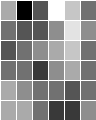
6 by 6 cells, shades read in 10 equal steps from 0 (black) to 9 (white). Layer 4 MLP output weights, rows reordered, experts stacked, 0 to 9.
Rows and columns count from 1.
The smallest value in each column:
3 0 2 2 2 4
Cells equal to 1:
0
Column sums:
29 22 21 31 33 26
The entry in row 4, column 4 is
5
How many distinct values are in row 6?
4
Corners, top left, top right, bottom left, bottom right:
6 4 6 5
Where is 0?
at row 1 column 2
